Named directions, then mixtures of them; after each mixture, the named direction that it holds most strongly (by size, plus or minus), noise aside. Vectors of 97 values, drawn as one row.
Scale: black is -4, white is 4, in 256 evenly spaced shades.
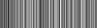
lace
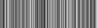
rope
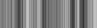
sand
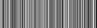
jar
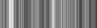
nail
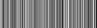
jar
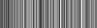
lace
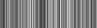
rope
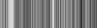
nail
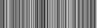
rope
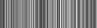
rope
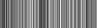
lace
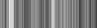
nail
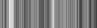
nail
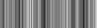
sand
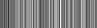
lace
